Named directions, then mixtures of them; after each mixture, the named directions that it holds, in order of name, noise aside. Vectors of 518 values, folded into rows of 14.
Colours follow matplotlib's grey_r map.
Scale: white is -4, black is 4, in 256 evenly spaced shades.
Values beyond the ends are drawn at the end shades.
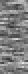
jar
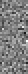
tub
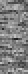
jar, tub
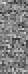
jar, tub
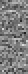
jar, tub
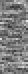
jar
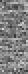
jar, tub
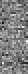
jar, tub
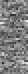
jar, tub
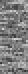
jar, tub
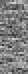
jar, tub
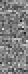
jar, tub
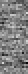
jar, tub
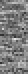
jar, tub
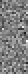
tub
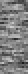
jar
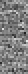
jar, tub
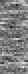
jar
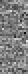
jar, tub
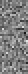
tub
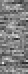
jar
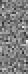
tub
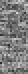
jar, tub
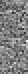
jar, tub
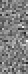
tub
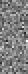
tub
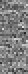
jar, tub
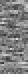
jar
